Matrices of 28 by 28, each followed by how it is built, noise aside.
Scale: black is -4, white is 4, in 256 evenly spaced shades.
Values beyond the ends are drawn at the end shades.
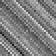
Toeplitz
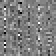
uneven columns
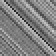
Toeplitz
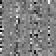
uneven columns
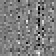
uneven columns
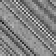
Toeplitz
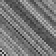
Toeplitz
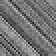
Toeplitz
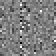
uneven columns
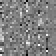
uneven columns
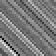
Toeplitz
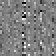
uneven columns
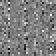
uneven columns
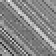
Toeplitz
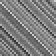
Toeplitz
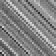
Toeplitz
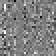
uneven columns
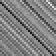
Toeplitz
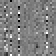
uneven columns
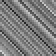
Toeplitz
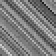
Toeplitz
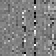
uneven columns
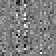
uneven columns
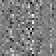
uneven columns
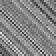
Toeplitz
